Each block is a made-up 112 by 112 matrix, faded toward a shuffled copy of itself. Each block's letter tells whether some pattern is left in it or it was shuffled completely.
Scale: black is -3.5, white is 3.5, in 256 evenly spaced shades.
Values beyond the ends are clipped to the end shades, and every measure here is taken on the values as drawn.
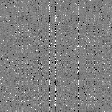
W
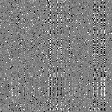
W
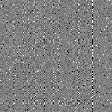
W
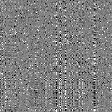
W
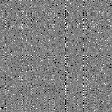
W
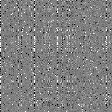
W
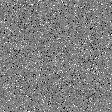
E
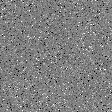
E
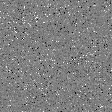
E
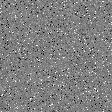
E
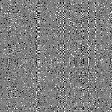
W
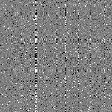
W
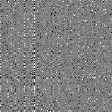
W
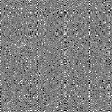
W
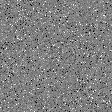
E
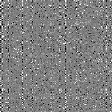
W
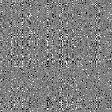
W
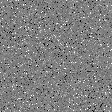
E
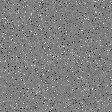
E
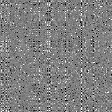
W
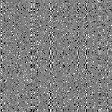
W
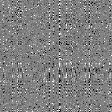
W
